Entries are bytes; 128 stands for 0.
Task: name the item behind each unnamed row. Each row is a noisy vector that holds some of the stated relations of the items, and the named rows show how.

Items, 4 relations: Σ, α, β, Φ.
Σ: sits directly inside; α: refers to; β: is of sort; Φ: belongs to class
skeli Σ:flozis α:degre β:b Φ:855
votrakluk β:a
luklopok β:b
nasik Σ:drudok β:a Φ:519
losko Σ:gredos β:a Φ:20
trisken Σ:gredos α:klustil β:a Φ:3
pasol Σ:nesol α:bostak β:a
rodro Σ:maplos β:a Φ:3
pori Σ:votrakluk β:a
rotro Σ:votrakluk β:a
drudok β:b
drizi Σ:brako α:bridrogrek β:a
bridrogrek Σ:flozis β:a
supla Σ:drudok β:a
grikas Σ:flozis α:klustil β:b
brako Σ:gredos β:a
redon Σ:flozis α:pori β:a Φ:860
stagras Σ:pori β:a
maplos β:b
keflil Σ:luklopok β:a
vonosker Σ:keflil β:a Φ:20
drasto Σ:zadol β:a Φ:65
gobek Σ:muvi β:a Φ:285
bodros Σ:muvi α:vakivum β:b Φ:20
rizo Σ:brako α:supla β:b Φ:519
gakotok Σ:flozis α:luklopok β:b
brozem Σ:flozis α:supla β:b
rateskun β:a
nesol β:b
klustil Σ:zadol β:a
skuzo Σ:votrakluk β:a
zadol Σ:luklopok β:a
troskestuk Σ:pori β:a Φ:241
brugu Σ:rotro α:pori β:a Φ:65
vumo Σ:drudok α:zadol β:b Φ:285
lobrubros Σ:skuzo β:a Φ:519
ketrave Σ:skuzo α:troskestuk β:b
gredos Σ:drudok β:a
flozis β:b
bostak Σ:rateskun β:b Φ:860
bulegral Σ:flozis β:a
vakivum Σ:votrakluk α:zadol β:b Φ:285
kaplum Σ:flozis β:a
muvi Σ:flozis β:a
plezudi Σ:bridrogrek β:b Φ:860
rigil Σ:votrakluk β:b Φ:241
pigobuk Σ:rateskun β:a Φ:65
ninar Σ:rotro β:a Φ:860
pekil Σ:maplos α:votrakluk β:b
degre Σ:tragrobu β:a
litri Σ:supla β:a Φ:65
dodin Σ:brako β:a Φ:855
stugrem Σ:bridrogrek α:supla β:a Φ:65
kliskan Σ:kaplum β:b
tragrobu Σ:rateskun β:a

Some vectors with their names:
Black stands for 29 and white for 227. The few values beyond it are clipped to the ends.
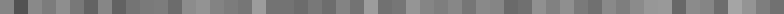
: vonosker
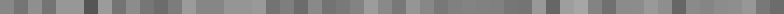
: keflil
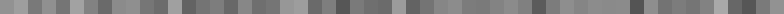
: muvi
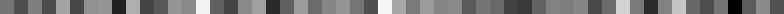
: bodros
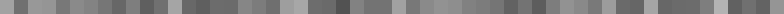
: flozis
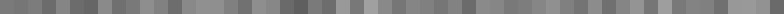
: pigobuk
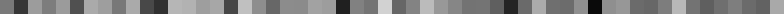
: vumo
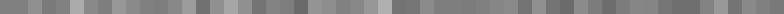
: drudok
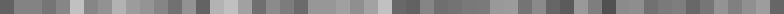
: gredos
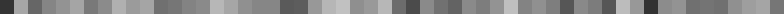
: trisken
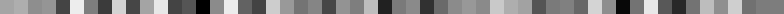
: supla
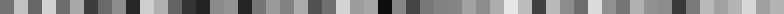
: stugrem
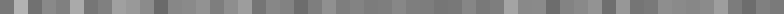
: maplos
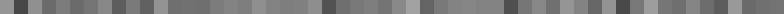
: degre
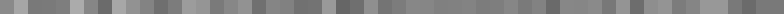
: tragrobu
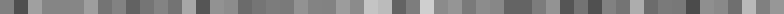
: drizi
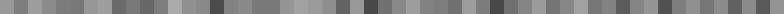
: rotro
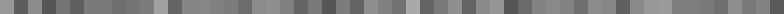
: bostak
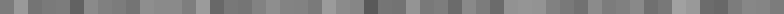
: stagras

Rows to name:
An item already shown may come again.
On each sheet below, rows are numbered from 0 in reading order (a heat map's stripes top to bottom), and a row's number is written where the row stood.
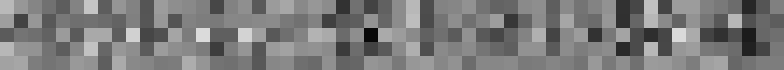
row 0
pori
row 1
klustil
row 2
vakivum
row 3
pori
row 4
nesol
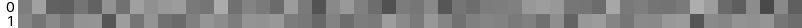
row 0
troskestuk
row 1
keflil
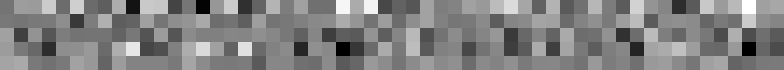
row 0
rizo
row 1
ketrave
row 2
klustil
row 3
zadol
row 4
nesol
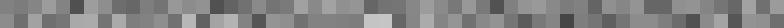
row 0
brugu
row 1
brako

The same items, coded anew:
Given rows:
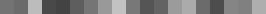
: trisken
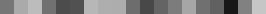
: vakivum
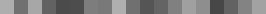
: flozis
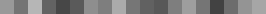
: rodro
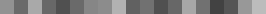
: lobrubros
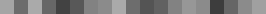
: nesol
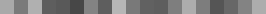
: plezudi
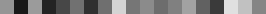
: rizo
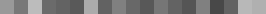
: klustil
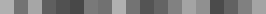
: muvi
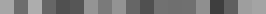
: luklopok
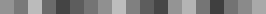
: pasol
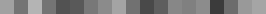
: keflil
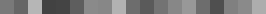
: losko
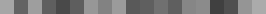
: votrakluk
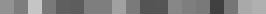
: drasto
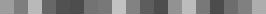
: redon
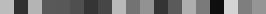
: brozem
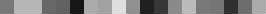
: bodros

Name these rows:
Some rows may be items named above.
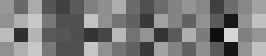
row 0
drudok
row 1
zadol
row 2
brozem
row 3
zadol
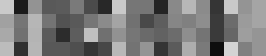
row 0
stugrem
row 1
keflil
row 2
degre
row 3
brozem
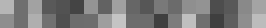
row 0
bridrogrek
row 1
ketrave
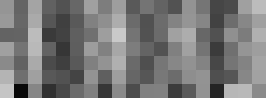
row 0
troskestuk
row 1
drudok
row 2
drizi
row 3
pigobuk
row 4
gredos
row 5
bridrogrek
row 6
supla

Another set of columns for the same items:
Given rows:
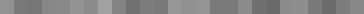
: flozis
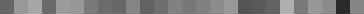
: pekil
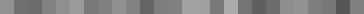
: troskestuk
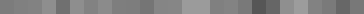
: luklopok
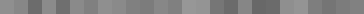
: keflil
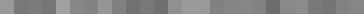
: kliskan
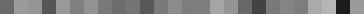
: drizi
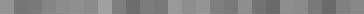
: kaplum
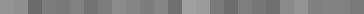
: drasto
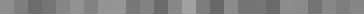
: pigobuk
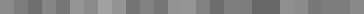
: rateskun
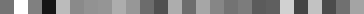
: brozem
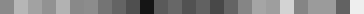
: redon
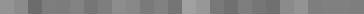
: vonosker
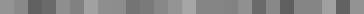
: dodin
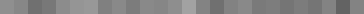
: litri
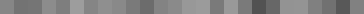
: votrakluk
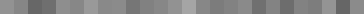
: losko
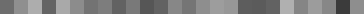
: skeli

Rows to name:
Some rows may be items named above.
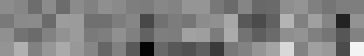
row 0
keflil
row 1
ketrave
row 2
troskestuk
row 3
brugu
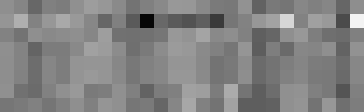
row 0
gredos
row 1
brugu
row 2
bridrogrek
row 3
brako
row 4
drudok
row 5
drudok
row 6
troskestuk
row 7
degre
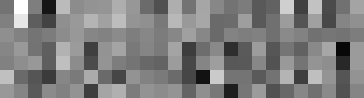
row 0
brozem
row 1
supla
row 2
rodro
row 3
vumo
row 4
bodros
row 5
trisken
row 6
zadol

